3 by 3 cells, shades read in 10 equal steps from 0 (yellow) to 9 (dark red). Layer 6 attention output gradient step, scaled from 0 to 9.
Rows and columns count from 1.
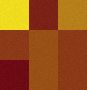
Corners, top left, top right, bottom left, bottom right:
0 4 9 7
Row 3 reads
9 6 7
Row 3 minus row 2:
2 0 0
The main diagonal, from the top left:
0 6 7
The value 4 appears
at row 1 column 3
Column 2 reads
8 6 6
